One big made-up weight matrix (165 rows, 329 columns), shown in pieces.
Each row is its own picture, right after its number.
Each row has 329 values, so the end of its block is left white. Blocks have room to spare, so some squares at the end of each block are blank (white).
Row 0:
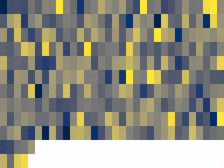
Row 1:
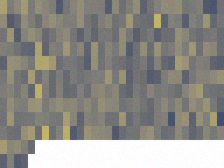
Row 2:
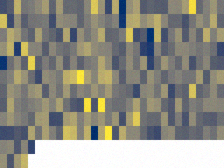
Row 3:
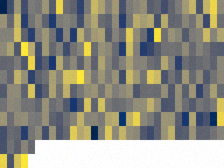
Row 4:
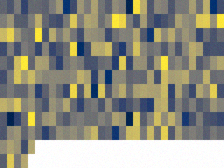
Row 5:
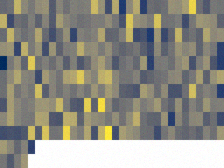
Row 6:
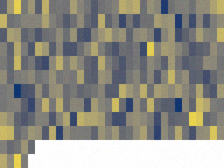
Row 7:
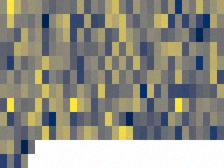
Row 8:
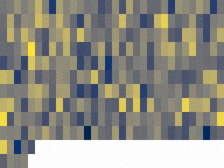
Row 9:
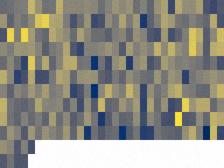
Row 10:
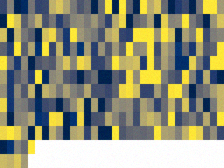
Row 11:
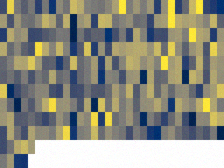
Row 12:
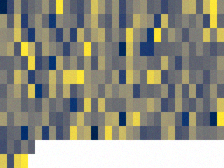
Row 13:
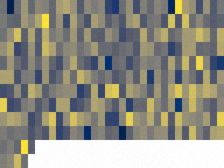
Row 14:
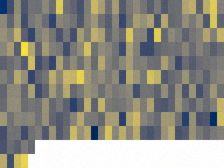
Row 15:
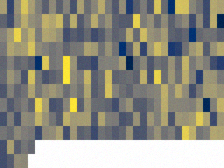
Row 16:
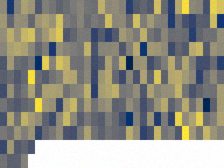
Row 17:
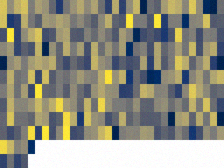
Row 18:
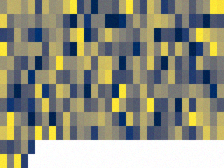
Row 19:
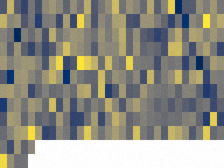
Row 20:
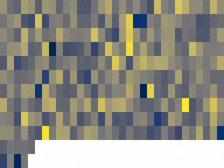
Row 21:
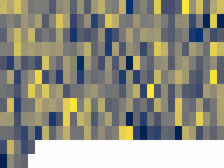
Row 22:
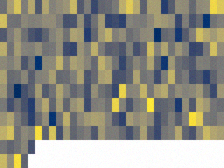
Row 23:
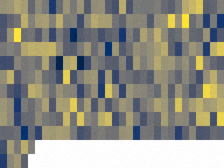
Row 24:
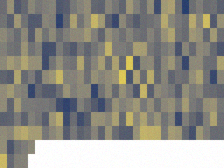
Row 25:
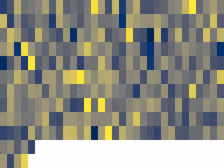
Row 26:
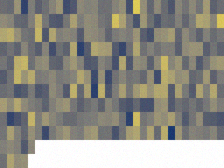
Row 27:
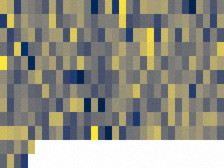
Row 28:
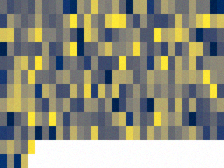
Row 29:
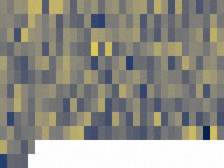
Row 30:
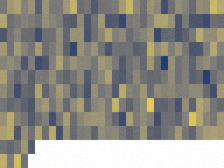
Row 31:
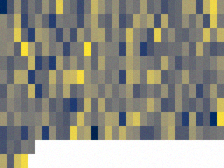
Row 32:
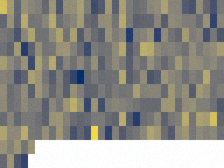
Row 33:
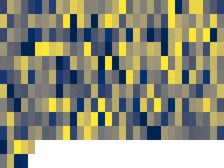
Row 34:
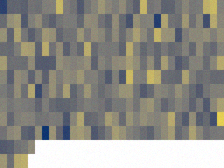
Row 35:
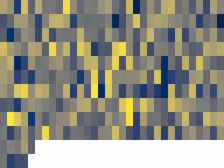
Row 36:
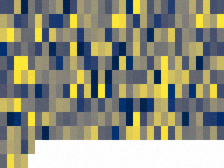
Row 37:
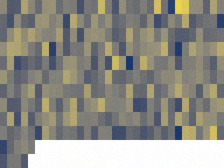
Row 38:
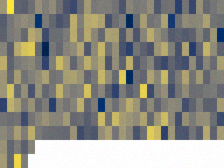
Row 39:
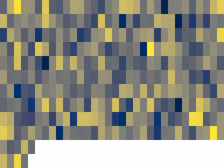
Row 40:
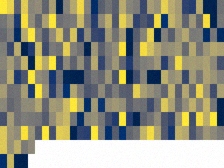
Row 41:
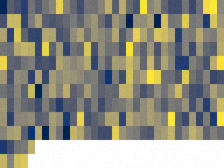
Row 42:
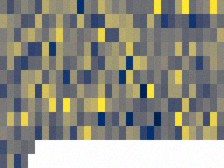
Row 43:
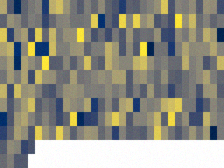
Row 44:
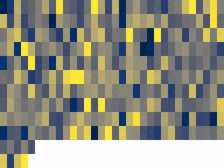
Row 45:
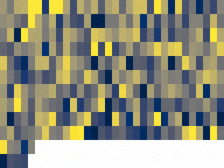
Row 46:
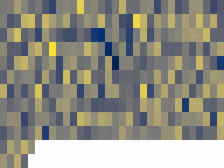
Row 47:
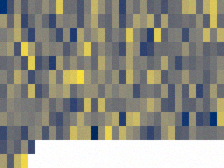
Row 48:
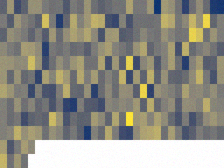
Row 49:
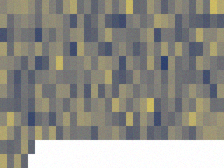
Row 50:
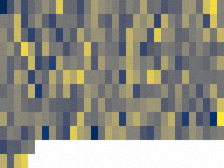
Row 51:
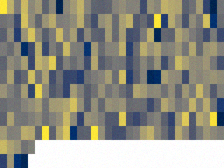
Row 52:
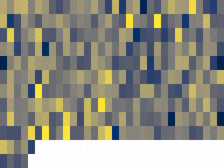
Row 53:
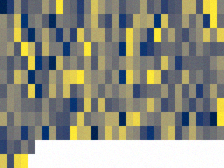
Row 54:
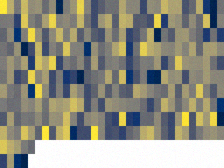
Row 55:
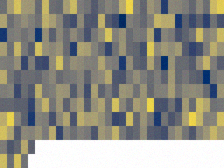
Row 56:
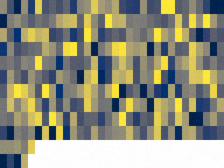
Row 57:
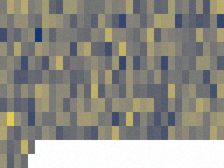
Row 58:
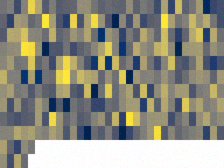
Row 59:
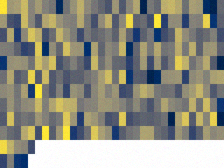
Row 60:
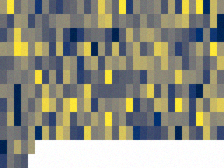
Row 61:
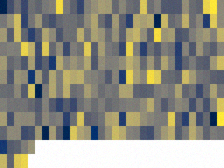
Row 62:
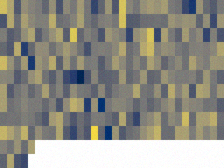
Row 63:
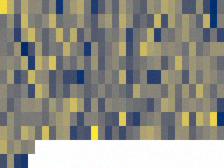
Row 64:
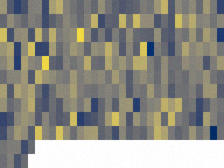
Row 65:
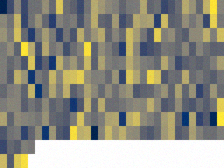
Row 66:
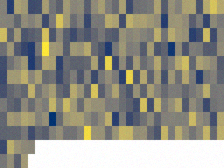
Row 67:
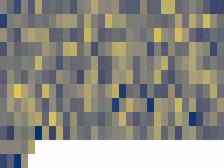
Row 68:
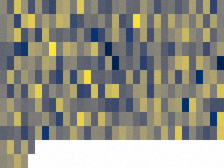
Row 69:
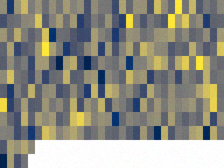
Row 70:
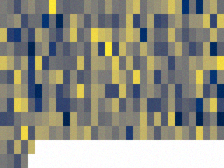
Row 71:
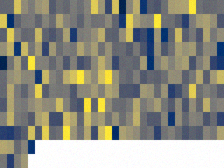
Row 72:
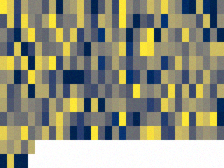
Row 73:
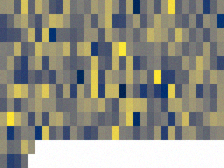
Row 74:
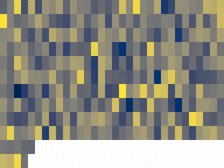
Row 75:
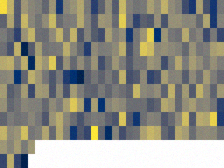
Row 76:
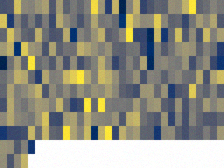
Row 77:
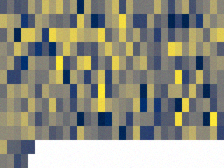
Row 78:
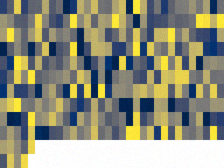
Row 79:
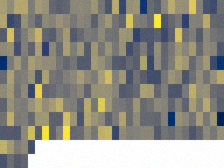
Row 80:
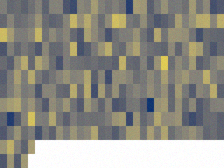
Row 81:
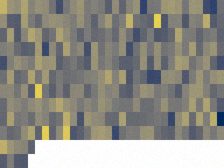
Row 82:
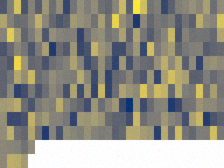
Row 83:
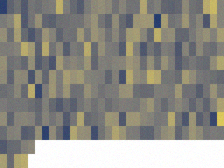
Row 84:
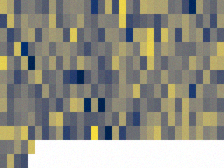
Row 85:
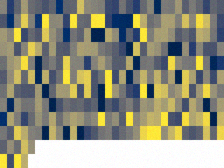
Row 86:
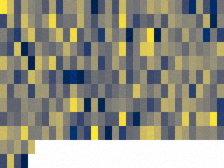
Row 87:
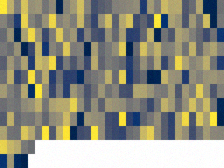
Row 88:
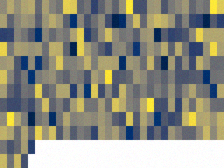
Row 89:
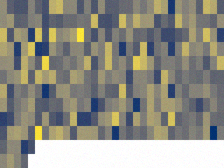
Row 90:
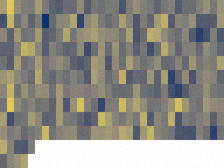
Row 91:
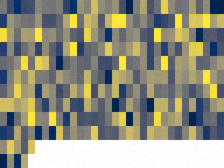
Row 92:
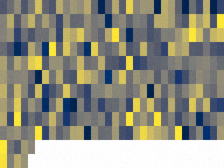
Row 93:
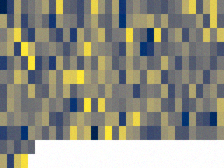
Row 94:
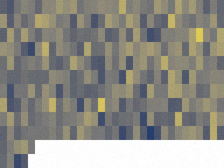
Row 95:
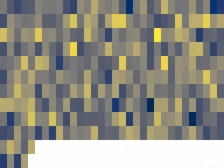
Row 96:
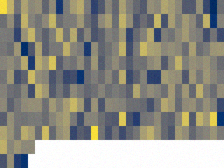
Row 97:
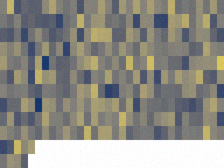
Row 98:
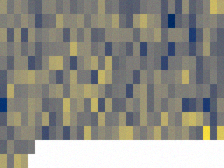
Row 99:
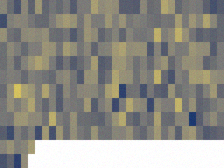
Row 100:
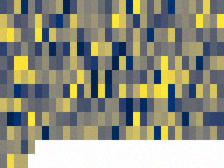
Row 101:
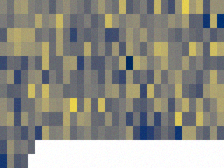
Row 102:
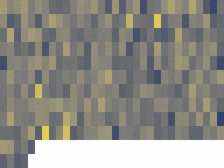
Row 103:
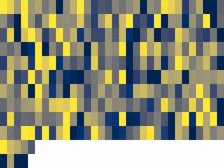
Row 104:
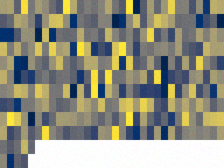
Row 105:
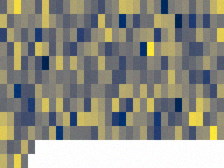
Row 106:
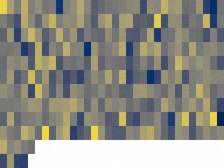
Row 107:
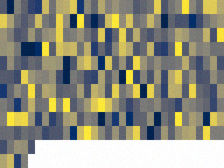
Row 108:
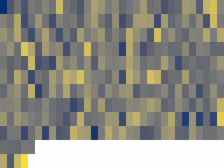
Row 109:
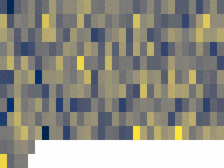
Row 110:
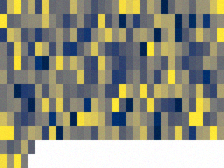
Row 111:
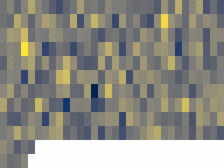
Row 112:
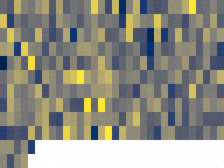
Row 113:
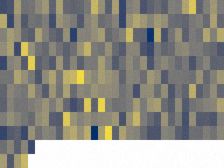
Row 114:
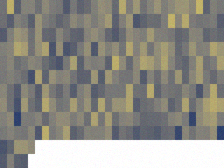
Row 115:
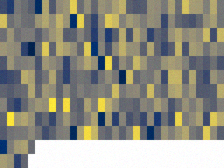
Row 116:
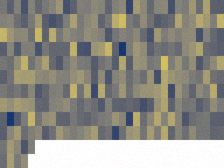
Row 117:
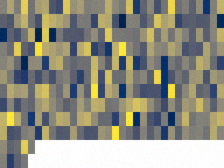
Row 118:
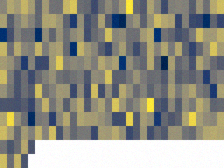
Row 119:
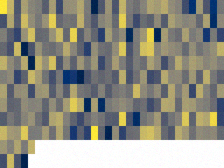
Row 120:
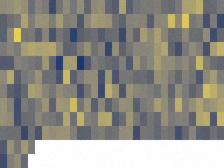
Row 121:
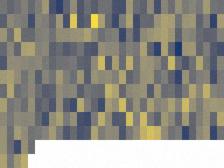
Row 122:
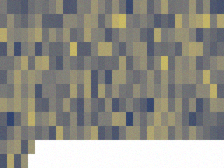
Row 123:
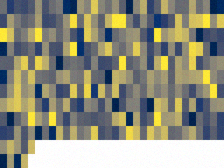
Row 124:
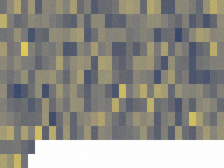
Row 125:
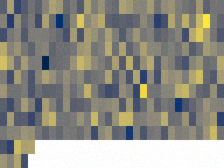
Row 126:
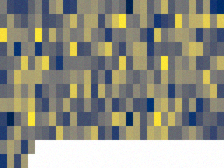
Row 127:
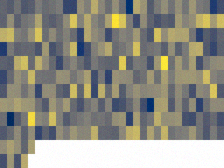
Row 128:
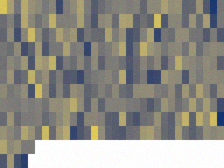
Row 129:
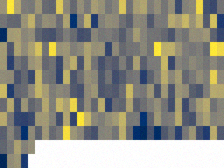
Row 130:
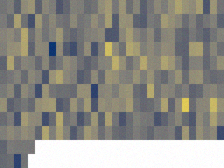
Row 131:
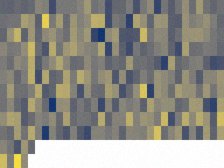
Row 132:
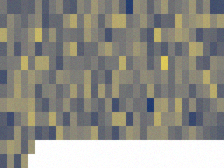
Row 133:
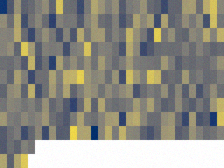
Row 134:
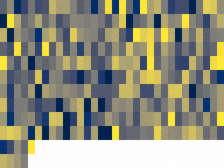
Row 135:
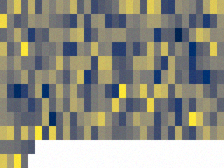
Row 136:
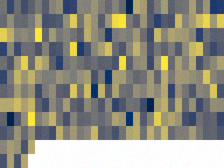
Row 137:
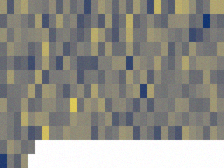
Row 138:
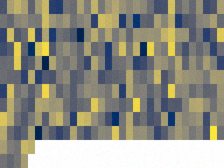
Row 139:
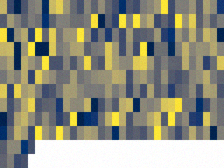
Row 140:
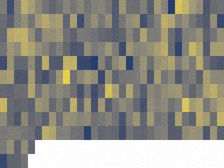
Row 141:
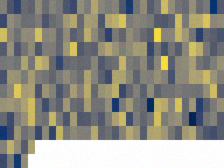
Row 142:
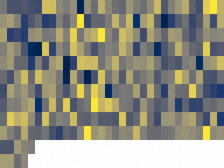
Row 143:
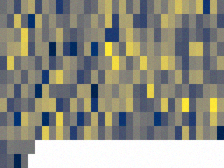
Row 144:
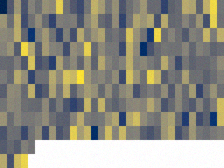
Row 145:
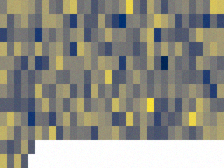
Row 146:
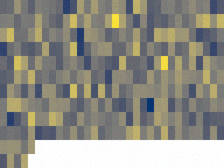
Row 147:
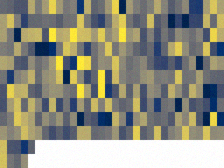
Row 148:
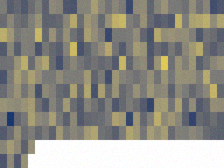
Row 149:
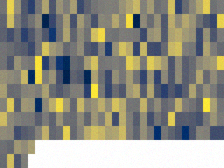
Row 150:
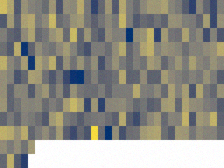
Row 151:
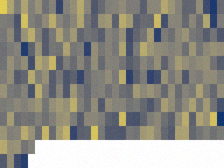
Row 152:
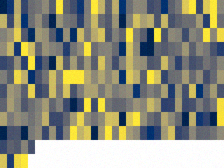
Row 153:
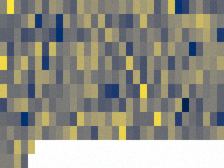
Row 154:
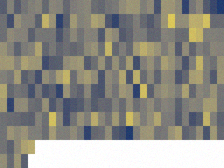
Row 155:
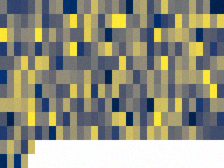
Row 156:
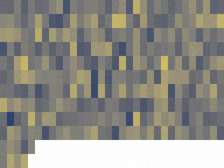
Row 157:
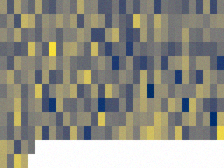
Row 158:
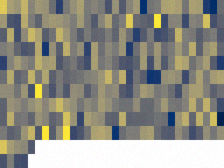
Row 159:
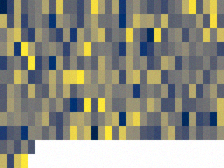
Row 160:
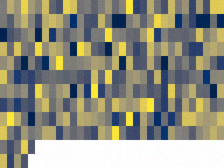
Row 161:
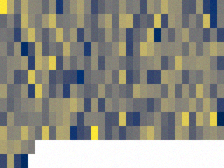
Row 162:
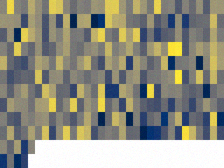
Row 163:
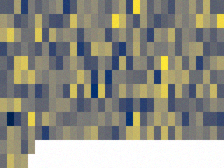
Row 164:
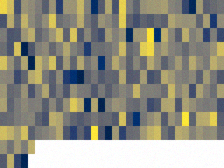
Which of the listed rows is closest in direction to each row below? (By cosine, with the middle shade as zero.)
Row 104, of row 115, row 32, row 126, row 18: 18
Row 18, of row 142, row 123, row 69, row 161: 142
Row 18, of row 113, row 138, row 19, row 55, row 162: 55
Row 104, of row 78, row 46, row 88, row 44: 88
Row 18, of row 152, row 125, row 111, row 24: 125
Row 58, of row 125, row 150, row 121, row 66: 121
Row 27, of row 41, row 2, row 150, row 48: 150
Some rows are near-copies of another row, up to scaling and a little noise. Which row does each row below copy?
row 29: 45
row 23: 120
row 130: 143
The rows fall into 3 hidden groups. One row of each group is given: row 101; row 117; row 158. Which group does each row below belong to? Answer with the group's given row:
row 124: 117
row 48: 101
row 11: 101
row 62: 158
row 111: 101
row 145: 117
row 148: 117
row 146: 117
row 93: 158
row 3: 158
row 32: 158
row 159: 158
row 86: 158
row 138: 117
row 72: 158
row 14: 158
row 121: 101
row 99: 117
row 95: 117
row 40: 158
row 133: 158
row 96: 158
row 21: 101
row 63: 158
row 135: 117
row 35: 117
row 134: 158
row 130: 101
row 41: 158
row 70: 101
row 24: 101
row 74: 117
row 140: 101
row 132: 117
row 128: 158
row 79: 158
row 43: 117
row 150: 158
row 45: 101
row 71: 158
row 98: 101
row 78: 117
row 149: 101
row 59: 158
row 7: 101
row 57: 117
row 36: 117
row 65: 158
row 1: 158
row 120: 101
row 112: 158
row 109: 101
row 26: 117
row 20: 101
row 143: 101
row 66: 101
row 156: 117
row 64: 117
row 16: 101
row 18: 117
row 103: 158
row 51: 158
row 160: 117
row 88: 117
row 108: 158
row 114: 101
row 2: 158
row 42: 101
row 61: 158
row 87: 158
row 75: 158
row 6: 117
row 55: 117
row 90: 101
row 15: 101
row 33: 101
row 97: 101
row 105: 117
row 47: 158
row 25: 158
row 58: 101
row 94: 101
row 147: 101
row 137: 101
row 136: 117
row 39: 117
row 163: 117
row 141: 117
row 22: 117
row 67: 117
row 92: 101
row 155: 117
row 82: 117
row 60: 101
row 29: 101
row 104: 117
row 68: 101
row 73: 117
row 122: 117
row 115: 101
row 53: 158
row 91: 117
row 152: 158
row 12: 158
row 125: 101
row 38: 101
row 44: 158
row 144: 158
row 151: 158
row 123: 117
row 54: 158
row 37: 101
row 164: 158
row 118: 117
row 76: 158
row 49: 117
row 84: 158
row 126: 117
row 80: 117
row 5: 158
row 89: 117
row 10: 158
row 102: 158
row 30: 117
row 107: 101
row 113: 158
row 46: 101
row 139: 117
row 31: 158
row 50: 158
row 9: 101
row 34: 158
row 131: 101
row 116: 117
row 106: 158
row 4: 117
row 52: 158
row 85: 101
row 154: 101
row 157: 101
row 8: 101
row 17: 158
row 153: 101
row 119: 158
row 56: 117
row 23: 101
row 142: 101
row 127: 117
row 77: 101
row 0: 158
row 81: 158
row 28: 117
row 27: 158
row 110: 117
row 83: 158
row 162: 101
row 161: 158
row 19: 101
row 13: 101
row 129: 101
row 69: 101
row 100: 117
